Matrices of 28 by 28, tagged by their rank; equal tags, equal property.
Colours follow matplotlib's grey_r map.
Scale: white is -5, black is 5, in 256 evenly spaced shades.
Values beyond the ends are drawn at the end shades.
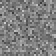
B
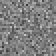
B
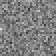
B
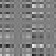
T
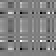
T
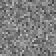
B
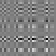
T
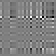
T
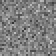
B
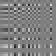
T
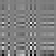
T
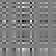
T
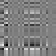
T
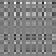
T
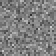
B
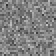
B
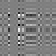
T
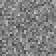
B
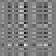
T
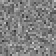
B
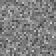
B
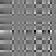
T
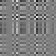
T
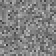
B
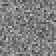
B
